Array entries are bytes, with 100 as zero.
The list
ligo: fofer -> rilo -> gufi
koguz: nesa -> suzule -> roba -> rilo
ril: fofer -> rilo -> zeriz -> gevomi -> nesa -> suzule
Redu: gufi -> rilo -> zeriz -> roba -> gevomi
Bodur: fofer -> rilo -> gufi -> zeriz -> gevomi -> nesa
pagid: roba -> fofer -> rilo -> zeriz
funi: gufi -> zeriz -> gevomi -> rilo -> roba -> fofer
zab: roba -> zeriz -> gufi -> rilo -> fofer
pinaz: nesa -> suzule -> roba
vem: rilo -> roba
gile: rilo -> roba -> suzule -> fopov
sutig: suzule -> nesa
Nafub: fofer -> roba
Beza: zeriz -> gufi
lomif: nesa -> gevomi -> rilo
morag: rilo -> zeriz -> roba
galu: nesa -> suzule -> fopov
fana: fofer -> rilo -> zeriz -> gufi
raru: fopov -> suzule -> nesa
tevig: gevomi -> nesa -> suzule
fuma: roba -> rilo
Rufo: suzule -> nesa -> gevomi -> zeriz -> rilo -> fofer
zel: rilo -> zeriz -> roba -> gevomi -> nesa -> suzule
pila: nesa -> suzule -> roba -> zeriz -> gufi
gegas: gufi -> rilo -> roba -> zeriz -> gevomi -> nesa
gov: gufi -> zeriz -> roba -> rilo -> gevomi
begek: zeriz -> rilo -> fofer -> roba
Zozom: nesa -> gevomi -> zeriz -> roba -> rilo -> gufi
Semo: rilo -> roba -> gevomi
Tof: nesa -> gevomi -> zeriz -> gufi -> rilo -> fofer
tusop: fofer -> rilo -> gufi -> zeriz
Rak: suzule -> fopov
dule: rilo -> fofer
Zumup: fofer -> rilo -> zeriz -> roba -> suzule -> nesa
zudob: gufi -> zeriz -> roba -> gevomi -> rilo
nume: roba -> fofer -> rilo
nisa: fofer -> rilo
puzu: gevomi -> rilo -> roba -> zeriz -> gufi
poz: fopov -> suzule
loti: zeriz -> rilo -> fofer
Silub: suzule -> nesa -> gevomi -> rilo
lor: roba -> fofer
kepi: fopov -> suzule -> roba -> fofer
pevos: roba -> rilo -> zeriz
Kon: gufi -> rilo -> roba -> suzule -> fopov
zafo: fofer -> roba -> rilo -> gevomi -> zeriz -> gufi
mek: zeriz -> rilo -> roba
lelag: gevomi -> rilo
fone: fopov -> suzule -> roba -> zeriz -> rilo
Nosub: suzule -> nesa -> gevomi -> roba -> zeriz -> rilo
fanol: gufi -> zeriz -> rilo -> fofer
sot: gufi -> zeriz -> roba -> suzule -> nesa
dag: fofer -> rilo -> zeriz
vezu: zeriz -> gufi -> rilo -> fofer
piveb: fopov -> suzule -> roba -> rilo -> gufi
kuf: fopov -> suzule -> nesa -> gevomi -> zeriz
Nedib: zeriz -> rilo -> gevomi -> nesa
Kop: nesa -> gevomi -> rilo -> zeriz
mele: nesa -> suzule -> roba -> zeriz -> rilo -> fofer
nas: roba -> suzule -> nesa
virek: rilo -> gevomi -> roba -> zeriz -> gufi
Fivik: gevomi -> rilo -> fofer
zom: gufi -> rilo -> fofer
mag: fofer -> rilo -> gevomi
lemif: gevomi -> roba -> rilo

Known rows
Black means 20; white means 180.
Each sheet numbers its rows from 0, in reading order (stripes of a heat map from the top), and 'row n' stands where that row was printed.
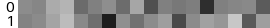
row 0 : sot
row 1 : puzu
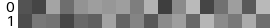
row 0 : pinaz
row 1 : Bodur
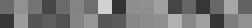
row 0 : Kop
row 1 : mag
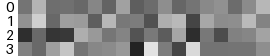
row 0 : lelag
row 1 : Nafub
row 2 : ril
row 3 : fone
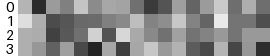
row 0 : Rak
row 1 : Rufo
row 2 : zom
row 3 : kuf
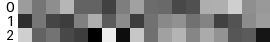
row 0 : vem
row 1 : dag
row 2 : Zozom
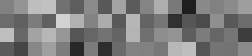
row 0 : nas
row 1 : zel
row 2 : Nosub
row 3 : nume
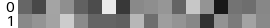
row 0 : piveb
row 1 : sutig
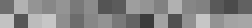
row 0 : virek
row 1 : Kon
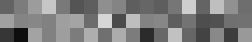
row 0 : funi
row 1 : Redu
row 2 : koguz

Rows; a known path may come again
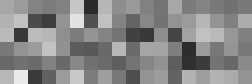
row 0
zab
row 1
loti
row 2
gile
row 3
sutig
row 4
Zumup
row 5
begek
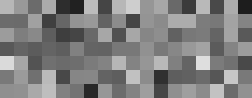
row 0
kuf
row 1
tusop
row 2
lomif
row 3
nisa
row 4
Rufo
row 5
poz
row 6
puzu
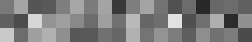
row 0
morag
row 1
pila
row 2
Nosub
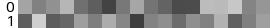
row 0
vem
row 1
Nedib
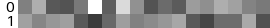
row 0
fanol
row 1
Silub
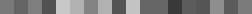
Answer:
zel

